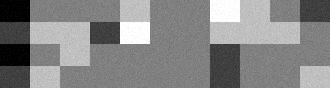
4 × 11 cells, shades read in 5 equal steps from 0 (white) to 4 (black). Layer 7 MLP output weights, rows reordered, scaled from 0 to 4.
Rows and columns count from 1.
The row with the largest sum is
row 3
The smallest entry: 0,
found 2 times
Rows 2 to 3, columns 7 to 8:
2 1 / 2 3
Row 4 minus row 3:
-1 -1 1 0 0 0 0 0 0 0 -1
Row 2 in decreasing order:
3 3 2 2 2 1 1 1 1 1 0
